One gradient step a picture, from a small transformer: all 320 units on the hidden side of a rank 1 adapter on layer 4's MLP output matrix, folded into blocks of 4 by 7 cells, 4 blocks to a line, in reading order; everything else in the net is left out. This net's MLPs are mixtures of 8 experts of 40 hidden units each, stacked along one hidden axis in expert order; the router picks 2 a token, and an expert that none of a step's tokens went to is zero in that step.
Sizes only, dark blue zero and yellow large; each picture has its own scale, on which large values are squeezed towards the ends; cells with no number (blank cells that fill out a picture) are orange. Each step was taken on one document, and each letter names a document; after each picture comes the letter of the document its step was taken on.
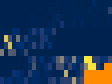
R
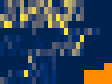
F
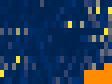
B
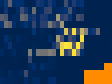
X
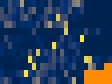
F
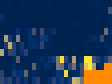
R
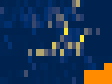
F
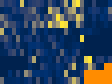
F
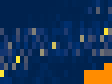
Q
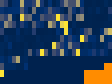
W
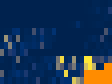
R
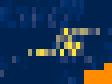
X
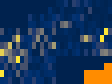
Q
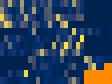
W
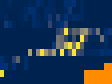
X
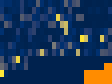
W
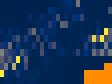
Q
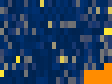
B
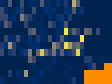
W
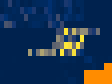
X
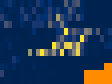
W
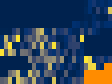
R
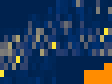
Q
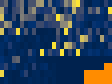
W
